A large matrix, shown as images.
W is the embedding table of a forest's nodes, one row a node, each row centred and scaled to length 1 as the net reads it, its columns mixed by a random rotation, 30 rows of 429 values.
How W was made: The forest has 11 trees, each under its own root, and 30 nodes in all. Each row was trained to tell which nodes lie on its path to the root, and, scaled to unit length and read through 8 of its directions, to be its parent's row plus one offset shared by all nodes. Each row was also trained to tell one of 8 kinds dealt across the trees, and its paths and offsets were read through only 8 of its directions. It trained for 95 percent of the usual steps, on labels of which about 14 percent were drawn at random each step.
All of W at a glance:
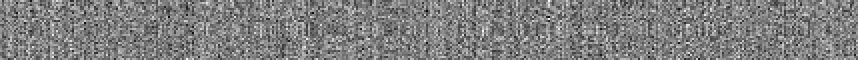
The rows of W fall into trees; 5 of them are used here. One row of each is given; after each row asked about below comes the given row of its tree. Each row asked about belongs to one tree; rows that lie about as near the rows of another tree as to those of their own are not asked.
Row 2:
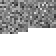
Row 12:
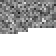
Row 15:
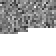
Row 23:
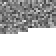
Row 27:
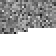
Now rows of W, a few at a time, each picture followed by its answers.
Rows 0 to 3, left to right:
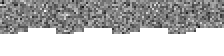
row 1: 2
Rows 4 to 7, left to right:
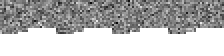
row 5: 15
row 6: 12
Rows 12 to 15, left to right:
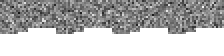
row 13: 15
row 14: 12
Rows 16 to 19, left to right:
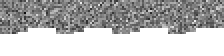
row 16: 15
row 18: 23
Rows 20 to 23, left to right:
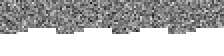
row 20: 27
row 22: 27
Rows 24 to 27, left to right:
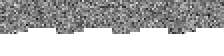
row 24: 27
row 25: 15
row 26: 12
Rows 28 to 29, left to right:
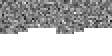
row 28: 12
